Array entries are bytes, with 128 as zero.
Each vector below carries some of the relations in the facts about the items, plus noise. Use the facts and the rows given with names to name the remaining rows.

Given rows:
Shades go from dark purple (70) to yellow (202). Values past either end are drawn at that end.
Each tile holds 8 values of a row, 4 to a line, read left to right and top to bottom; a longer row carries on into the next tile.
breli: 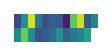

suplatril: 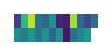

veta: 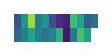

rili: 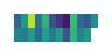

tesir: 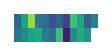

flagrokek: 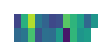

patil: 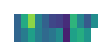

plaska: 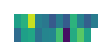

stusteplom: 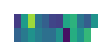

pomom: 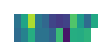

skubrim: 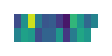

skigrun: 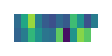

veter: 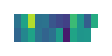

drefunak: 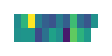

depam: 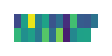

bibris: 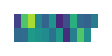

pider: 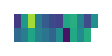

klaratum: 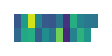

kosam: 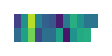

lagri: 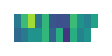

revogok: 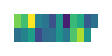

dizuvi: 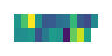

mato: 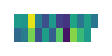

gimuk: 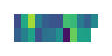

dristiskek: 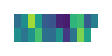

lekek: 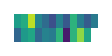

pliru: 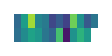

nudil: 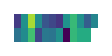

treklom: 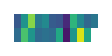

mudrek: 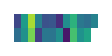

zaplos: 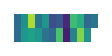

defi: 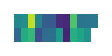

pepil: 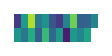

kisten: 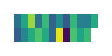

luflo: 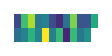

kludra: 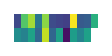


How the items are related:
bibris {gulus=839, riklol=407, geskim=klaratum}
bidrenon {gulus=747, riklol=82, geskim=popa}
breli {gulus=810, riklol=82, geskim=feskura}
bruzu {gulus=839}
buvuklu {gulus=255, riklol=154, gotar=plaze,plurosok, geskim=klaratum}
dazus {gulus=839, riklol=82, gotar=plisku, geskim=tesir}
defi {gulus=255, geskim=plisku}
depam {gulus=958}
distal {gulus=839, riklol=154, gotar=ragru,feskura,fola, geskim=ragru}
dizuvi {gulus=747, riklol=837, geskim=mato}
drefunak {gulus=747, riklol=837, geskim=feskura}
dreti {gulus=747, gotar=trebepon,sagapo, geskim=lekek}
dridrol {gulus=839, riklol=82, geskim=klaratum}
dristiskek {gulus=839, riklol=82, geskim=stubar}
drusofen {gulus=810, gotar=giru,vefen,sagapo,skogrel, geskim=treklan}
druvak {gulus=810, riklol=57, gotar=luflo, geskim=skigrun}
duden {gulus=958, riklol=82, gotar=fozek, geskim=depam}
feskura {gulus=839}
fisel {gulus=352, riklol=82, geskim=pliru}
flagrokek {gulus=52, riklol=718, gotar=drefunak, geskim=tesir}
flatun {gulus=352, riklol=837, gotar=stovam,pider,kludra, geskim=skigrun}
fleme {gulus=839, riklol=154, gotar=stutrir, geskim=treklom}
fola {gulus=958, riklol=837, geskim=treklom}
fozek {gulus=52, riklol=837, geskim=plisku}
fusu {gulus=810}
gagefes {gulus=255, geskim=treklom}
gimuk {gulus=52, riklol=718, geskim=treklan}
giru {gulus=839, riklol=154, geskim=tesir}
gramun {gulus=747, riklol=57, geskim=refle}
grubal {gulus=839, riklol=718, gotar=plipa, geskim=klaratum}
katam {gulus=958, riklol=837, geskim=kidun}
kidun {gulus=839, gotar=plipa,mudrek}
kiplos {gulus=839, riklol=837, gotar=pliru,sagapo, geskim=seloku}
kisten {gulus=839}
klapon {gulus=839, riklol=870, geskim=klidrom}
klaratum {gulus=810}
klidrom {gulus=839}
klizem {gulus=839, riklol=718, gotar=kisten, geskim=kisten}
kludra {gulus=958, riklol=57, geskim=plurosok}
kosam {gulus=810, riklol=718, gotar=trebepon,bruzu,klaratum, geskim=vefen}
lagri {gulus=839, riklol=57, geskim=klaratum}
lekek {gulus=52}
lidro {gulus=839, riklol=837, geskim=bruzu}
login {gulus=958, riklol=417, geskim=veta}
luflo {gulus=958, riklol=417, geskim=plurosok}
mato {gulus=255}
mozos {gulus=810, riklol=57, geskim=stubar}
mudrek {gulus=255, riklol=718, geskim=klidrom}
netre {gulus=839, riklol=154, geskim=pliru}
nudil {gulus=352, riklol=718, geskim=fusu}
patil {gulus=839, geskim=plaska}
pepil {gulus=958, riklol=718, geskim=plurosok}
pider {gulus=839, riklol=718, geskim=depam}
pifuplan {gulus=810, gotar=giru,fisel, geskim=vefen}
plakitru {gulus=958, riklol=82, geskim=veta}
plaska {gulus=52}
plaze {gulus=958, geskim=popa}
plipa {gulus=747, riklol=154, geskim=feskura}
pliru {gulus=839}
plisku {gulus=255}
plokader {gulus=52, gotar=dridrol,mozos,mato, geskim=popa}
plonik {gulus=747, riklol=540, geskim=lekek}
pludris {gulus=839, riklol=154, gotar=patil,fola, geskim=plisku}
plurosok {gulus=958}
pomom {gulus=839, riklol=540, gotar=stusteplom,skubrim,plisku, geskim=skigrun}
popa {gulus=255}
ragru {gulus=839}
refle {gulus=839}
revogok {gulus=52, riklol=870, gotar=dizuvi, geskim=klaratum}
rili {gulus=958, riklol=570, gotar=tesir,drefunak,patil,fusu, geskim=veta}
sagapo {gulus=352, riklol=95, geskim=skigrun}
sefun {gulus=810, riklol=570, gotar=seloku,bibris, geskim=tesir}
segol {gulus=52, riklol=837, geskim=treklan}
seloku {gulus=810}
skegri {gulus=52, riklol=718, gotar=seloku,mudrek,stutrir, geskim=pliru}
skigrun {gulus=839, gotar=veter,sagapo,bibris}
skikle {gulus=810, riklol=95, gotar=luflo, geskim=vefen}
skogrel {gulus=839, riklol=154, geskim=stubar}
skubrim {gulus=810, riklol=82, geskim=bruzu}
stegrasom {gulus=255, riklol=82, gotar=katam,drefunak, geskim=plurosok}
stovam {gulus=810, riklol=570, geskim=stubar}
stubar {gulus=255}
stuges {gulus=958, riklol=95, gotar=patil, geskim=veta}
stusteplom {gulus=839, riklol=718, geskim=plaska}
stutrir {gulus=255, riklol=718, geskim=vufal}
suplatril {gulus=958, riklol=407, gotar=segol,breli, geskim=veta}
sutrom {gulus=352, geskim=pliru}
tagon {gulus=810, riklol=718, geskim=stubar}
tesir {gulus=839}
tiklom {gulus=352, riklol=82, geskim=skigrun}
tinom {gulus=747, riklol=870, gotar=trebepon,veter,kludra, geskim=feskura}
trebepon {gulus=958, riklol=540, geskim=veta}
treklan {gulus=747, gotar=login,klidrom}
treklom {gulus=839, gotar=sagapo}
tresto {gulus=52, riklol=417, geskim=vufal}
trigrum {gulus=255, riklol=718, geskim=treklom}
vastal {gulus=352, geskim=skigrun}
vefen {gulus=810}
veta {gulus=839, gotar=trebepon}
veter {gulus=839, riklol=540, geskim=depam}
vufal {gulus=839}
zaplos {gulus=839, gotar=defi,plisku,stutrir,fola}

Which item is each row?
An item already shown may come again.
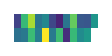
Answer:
luflo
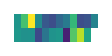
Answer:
dizuvi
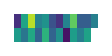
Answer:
pepil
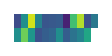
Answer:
breli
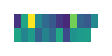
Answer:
katam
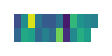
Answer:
klaratum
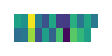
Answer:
mato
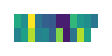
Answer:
stubar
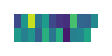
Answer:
trebepon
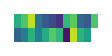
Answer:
tresto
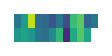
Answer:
feskura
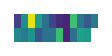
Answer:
stuges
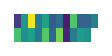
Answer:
depam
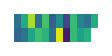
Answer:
kisten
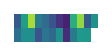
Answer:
dazus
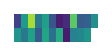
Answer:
trebepon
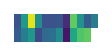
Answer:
tiklom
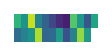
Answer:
skogrel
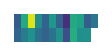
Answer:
dridrol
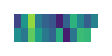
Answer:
tagon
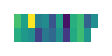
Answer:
tinom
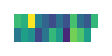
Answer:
plipa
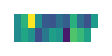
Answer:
drefunak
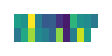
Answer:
stubar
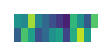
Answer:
fleme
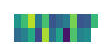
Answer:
gramun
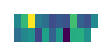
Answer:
dreti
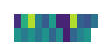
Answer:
suplatril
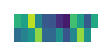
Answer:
skogrel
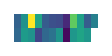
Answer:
fisel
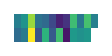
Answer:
druvak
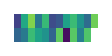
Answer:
klizem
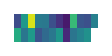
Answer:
plakitru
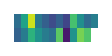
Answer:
skigrun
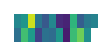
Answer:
gagefes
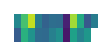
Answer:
segol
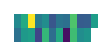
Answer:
plonik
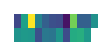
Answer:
fola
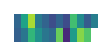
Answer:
skigrun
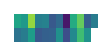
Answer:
klapon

